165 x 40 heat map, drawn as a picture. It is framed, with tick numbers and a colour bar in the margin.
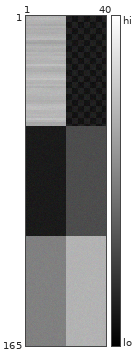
The table splits into 3 rows of 2 panels. Panel 1,1: high, streaked across, faint in contrast. Panel 1,2: very low, checkered, faint in contrast. Panel 2,1: very low, flat. Panel 2,2: low, flat. Panel 3,1: middling, flat. Panel 3,2: high, flat.
